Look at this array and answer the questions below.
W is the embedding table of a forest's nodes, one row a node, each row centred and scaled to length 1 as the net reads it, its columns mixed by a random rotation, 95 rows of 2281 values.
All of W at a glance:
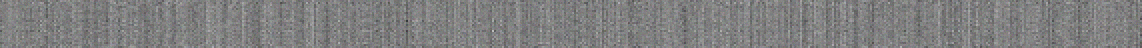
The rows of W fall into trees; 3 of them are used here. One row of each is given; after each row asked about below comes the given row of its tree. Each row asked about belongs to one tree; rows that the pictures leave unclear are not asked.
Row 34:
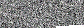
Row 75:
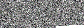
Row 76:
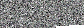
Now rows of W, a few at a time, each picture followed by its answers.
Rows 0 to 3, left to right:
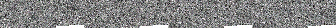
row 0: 76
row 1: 75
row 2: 34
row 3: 34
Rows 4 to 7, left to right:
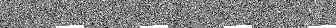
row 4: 75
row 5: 75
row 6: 75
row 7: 75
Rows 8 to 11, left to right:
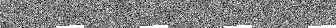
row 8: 34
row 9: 75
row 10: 75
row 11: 76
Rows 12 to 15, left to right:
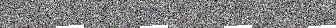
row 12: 76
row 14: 76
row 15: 34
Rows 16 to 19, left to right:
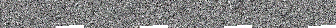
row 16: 75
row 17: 75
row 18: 76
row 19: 76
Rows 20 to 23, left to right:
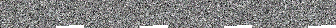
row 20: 76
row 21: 75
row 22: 34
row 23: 76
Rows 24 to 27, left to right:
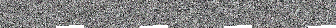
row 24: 34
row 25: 75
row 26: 75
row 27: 76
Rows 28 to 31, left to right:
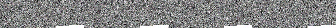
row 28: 75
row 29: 76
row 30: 34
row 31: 75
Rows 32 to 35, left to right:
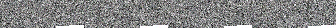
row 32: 75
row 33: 76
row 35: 75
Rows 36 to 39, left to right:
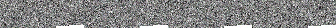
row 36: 34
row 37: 75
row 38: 76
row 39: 76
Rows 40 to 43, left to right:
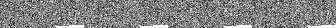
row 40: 76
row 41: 76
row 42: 75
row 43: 76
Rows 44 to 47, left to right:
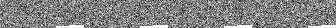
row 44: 34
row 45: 75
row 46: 76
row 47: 34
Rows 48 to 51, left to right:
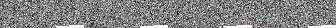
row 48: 76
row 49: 75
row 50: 75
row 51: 76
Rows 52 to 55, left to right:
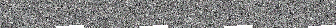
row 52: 34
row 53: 75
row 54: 76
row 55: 34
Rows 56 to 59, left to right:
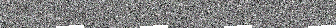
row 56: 34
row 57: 75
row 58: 34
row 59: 76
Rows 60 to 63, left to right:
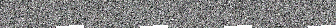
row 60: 76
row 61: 76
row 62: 76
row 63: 76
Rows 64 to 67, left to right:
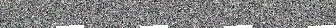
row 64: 75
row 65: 76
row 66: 75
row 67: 34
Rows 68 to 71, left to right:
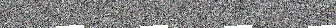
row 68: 75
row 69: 76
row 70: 76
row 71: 34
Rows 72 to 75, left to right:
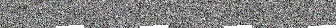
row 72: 34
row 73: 75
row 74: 34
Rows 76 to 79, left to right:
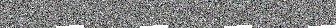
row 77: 75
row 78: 34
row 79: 76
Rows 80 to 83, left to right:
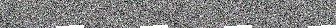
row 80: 75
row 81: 34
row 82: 75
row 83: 76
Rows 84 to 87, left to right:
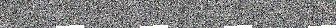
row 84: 76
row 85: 76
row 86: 76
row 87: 75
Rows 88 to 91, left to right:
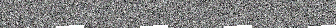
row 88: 75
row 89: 34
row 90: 75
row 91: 75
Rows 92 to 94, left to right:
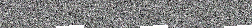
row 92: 34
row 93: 34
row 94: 76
